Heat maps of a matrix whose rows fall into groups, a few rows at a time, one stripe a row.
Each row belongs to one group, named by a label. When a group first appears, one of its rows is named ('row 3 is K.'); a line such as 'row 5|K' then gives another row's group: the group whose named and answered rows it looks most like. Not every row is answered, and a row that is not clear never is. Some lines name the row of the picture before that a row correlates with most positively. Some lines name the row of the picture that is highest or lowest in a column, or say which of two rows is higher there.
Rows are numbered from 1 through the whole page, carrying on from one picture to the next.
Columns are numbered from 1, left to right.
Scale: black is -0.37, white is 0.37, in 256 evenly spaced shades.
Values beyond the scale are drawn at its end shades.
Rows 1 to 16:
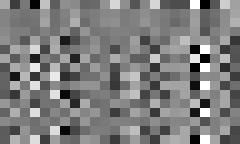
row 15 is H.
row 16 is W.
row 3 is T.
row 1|T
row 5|H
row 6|W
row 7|T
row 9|H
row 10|W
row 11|H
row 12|T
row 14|T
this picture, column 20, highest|1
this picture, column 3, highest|9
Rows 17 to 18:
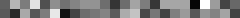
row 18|H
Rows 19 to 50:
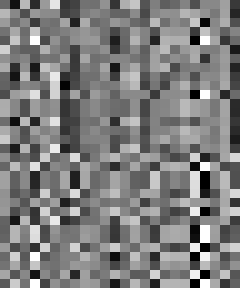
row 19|H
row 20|H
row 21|T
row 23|W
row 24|H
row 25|T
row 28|H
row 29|W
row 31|H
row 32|H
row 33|H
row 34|H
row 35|H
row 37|W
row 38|T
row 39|T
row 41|H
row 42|T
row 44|W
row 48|W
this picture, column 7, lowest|28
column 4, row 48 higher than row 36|Yes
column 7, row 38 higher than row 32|Yes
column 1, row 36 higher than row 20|No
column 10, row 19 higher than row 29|No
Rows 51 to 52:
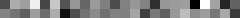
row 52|H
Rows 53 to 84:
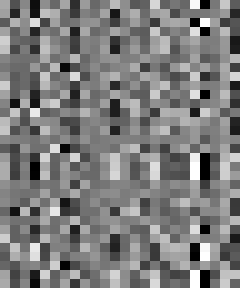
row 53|T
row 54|H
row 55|W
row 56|T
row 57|H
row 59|T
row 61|T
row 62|H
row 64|H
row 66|H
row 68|T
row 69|H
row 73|T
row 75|H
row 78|T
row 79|H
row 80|W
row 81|W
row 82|H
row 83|T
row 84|T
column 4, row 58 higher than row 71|Yes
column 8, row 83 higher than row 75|Yes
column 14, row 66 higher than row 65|No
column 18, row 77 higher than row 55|No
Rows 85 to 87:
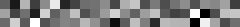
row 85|H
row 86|T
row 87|W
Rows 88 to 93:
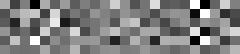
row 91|T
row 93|T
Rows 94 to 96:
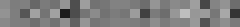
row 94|T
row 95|H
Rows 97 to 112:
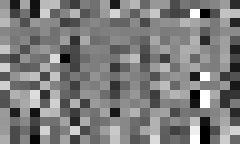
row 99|H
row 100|T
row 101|T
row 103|H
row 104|H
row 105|W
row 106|H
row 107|W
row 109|H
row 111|T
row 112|T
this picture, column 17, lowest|103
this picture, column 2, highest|107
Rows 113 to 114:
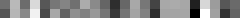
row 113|W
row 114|W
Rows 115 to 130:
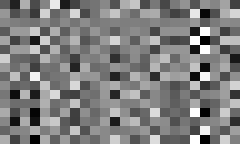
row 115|H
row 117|T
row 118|W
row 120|W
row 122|T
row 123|W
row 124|T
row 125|H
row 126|T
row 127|T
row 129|W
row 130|T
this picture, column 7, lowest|115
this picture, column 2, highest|123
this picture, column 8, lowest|122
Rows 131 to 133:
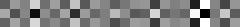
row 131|W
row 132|T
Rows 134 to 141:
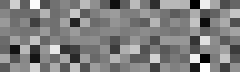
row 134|W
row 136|T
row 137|T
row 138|W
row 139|H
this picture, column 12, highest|140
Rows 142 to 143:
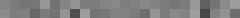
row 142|T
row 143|T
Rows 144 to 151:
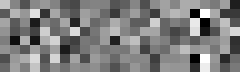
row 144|H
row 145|W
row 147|T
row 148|H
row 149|H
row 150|W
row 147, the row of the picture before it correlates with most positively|142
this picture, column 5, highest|147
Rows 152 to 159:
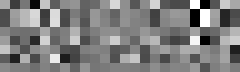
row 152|T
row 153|W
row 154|W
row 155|T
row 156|T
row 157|H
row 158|H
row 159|T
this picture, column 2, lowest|158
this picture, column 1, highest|157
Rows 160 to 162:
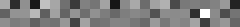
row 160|H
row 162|T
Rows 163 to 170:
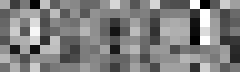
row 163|T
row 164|W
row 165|W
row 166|W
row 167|W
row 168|H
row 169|H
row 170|W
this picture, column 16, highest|163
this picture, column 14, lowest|163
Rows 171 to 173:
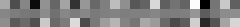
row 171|T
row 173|T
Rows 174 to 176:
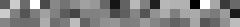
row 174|W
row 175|H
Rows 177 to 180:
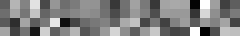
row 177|W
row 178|W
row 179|H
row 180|T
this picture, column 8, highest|180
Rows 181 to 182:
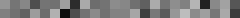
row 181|T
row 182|H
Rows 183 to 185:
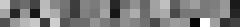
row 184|H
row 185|W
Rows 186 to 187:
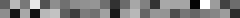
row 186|W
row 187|H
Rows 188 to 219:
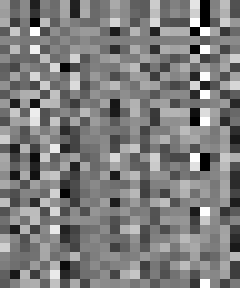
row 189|T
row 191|W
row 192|T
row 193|W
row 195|H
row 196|W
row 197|T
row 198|W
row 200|W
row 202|H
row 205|T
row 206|T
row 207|H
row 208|H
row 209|H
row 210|H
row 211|W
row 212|W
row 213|H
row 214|H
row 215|H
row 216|T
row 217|H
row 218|H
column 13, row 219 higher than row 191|Yes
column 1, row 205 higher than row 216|Yes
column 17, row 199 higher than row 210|No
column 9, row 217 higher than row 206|No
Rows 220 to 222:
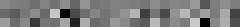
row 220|T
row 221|H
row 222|T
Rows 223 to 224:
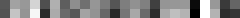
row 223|W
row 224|W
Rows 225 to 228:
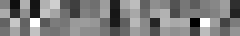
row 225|H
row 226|H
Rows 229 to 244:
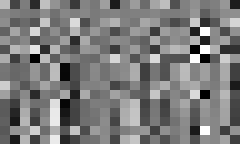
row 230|T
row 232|W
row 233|T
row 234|W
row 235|T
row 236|H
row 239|T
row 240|H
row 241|H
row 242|H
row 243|W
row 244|H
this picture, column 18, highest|234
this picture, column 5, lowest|234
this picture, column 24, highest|231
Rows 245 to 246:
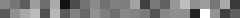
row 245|H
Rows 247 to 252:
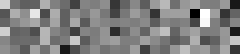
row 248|W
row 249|W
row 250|H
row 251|T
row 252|H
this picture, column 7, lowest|252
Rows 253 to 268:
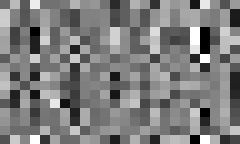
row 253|W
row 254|H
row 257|T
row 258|T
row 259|W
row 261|H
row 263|H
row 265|T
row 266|T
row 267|T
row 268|W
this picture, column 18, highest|268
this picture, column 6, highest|264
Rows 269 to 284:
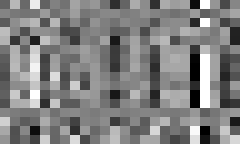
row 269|W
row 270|T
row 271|W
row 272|H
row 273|H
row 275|W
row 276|W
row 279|W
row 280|W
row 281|T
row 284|T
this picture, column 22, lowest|284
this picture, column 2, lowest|273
